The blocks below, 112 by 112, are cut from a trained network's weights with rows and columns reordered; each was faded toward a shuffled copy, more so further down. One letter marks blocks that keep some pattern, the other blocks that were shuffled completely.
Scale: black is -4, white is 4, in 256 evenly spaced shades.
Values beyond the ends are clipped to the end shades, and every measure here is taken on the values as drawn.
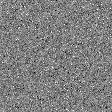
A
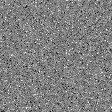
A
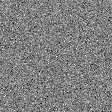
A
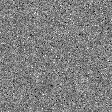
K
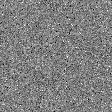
A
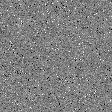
A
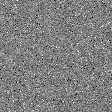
A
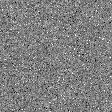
A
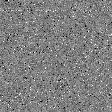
K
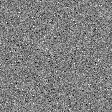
A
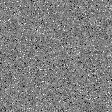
K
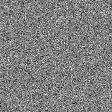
K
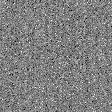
K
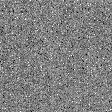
K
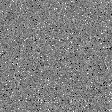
K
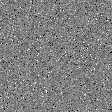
A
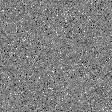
A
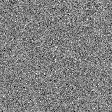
K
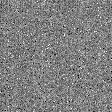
K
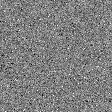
A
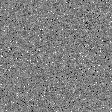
A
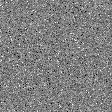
A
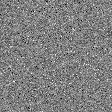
A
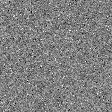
A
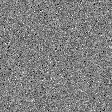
A
